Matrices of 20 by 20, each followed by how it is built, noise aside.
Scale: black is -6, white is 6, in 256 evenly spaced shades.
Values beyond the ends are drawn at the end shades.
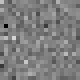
noise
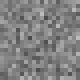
noise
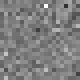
noise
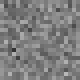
noise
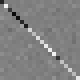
diagonal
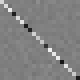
diagonal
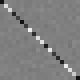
diagonal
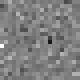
noise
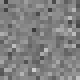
noise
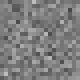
noise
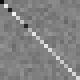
diagonal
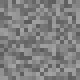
noise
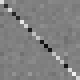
diagonal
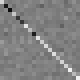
diagonal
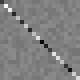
diagonal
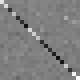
diagonal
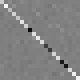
diagonal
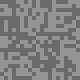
noise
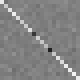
diagonal
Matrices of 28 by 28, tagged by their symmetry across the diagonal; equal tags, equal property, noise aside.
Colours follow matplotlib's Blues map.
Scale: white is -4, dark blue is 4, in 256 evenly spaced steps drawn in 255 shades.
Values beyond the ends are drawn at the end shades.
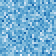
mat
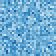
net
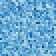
mat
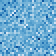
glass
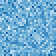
glass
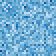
glass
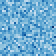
mat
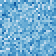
glass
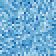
net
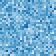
glass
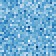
net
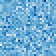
net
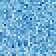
mat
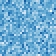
mat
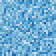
mat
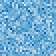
glass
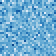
net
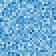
glass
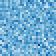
net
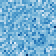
glass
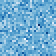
net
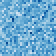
mat
